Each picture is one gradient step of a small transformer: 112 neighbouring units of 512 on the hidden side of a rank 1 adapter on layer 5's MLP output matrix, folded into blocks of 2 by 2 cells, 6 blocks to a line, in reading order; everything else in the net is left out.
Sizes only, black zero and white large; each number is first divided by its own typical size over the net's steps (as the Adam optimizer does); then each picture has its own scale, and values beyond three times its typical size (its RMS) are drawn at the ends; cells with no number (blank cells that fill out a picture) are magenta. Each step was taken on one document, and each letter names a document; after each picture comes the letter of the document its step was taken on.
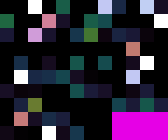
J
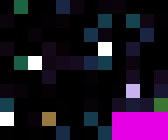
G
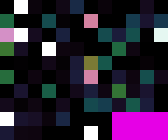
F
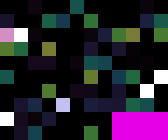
F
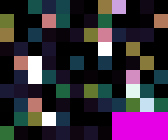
J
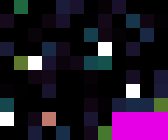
G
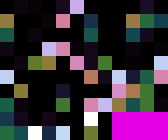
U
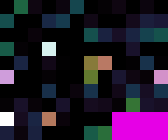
F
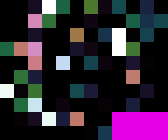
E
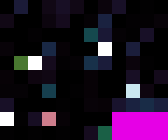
G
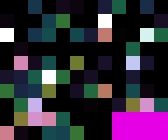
J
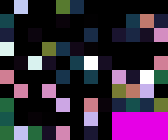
U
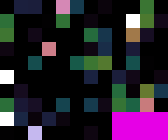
F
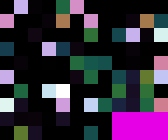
U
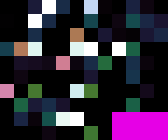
E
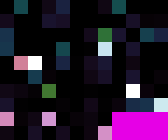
G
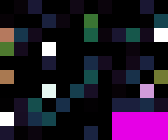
F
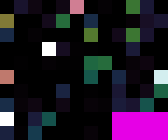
F
